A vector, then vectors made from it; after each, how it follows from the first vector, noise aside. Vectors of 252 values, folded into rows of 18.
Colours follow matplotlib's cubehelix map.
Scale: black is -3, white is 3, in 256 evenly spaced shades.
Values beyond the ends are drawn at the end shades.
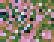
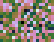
reversed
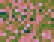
shrunk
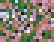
negated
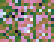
sign-scrambled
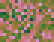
shrunk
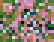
reversed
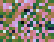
reversed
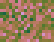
shrunk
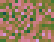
shrunk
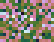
negated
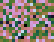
wrapped around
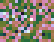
negated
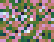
negated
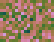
shrunk
